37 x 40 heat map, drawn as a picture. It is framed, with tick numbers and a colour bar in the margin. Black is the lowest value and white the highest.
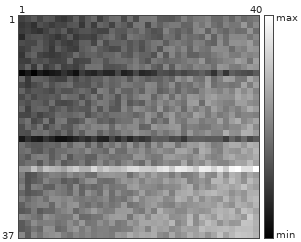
Slope: up to the bottom right. Odd lines: rows 10, 21 and 26. Ninth with the highest average: bottom right. Average level on the scale: 50%. Ninth with the lowest average: top left. Mirror symmetry: none.
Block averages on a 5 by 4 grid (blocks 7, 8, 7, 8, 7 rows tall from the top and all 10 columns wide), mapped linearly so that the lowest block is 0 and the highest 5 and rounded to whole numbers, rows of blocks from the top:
0123 / 0123 / 1233 / 2345 / 3345
